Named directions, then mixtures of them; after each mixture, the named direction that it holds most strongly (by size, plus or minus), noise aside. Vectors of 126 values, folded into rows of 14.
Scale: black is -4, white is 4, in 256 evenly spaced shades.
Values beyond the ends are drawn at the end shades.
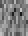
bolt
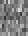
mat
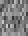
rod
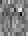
mat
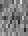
rod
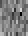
bolt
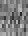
mat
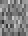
rod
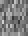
rod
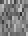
rod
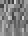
bolt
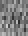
rod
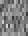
rod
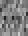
rod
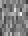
bolt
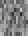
bolt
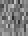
rod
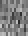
mat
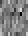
bolt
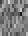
rod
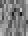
bolt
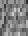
bolt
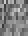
bolt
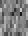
bolt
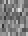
mat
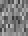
rod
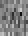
bolt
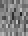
bolt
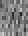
bolt
